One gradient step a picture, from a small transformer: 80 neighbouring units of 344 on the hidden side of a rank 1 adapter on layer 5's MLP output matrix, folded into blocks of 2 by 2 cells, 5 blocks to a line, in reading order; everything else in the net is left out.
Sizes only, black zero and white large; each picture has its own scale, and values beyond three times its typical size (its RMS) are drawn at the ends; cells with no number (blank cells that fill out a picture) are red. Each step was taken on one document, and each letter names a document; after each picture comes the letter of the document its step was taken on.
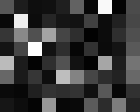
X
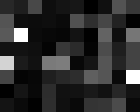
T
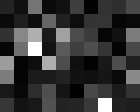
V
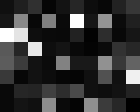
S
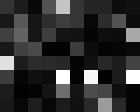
T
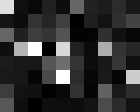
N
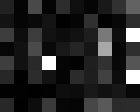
T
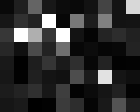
X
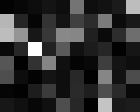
V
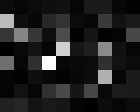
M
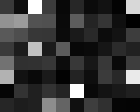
S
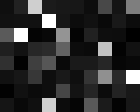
X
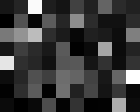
X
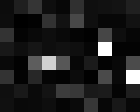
N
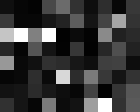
T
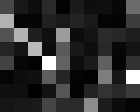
M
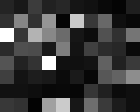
S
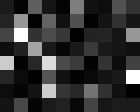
N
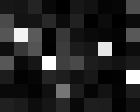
M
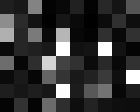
M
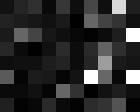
T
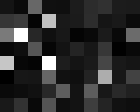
M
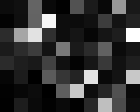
T
